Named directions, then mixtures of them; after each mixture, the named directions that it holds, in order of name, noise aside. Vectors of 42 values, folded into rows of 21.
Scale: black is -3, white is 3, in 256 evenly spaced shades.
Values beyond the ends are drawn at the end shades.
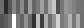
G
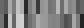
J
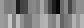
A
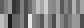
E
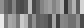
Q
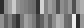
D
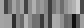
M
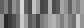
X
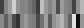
D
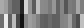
J, X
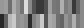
E, M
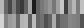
Q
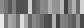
Q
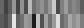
G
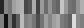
D, J, X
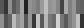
E, G, J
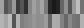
A, M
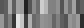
E, J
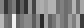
E, G, Q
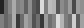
D, G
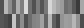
A, M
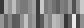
D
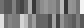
Q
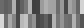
D, Q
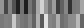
A, E, G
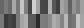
X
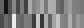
G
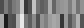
J, X
